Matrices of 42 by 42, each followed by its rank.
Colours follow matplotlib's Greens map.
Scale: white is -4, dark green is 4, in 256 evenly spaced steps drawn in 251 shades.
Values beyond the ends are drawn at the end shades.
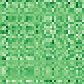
three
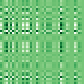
one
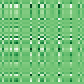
one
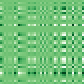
one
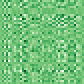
three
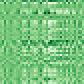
three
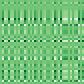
one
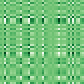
one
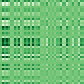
one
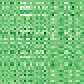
three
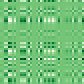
one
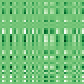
one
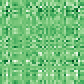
three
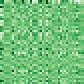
three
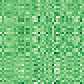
three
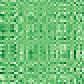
three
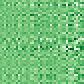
three
